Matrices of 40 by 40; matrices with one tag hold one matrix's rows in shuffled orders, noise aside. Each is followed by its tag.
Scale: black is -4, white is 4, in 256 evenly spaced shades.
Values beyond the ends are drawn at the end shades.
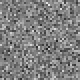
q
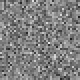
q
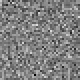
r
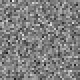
r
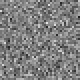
q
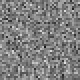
r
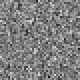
q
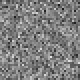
r
